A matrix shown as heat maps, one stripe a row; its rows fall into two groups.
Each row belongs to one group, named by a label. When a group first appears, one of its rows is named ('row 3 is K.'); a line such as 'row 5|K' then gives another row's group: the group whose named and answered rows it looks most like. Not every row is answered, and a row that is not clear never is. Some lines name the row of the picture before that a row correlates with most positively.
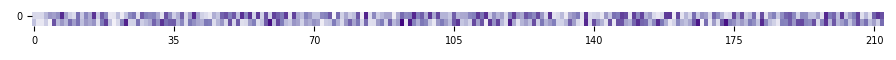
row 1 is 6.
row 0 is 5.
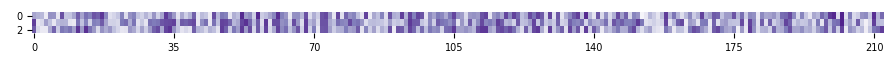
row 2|5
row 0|5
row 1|5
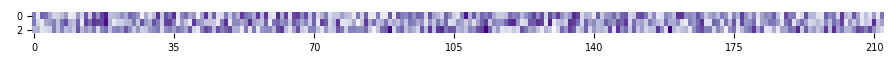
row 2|6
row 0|5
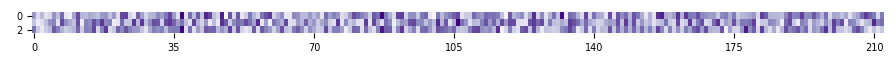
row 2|6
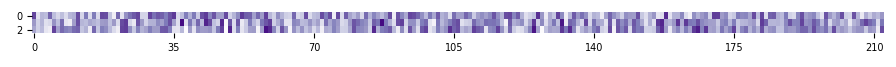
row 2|6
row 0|5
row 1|6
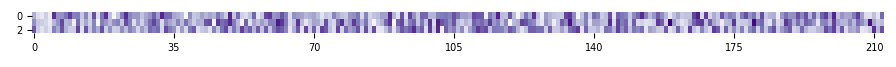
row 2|5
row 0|6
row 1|6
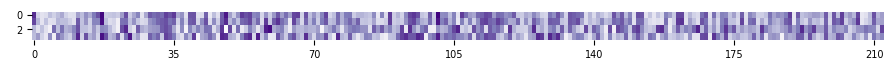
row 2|6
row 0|5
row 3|5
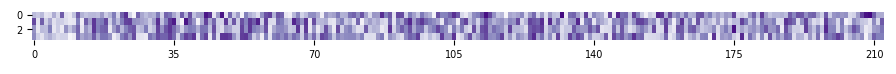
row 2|5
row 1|5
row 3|5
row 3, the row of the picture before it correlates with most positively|1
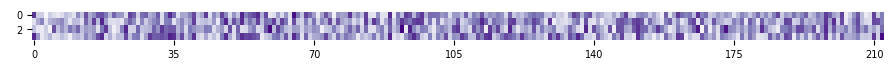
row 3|5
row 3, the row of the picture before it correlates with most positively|3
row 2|6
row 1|5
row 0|5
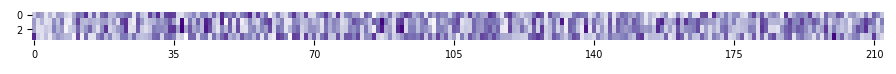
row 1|6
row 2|6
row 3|5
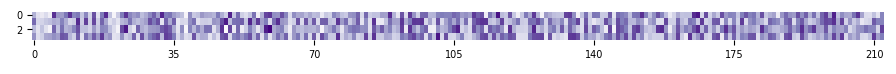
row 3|5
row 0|6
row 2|6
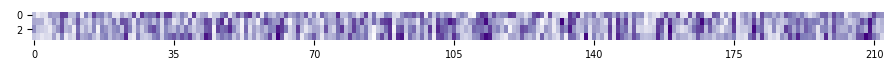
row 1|6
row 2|6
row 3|6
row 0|5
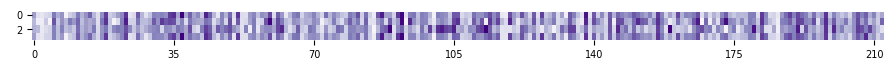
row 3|6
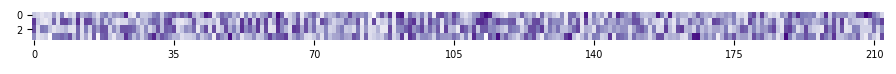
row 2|5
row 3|6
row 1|5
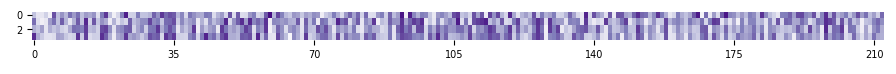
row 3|5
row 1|5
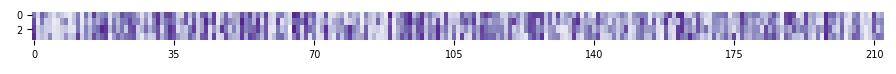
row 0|5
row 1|5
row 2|5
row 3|5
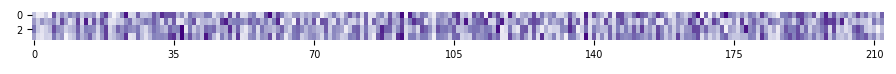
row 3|6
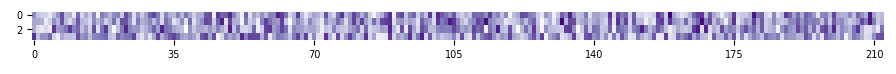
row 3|5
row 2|6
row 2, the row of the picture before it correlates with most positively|0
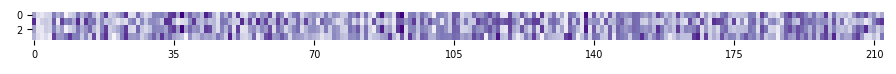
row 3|6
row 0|6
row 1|5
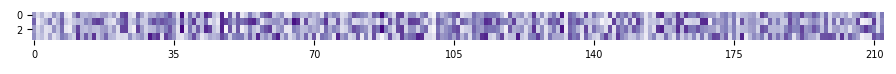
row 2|6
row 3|5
